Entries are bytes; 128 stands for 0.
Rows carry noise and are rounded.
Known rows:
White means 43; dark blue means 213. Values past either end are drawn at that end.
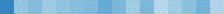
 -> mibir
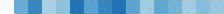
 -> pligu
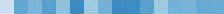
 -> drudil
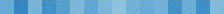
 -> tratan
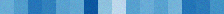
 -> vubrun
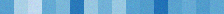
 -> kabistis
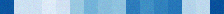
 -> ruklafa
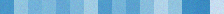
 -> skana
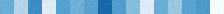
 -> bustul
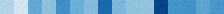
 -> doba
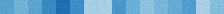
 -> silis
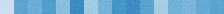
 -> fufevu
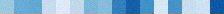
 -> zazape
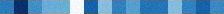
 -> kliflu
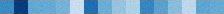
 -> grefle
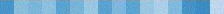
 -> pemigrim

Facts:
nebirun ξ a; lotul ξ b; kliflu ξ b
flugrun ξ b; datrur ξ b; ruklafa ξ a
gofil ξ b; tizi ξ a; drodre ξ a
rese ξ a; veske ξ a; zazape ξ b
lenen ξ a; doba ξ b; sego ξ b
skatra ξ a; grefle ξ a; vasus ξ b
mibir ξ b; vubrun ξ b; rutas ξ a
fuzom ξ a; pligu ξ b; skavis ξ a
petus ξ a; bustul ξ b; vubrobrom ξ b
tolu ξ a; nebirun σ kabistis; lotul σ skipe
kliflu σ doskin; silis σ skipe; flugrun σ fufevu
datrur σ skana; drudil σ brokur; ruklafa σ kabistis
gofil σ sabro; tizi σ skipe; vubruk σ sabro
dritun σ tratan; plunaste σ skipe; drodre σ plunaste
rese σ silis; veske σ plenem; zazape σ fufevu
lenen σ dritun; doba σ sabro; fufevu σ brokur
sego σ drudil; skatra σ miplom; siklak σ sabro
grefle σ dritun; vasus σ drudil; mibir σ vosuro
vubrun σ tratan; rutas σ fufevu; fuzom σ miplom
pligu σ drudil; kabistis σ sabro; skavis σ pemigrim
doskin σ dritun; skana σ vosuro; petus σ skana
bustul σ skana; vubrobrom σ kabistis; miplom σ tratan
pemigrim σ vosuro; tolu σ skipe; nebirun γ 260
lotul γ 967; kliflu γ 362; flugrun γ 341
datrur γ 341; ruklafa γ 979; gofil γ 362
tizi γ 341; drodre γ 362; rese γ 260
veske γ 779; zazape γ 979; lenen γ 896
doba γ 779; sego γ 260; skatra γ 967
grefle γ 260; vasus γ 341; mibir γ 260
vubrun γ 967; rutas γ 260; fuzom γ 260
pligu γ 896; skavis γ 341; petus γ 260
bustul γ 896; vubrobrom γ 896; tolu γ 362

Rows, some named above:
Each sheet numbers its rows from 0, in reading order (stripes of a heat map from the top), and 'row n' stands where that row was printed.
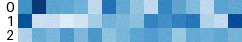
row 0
grefle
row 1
ruklafa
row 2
brokur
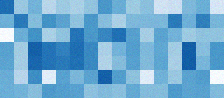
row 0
petus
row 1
miplom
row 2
pligu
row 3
lotul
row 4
lotul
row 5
bustul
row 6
plenem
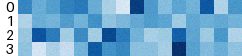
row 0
drodre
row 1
brokur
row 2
lenen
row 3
vubrobrom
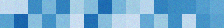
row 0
veske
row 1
fuzom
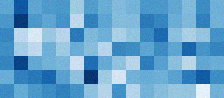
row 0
dritun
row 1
doskin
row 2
nebirun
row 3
gofil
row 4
grefle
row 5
skatra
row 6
rese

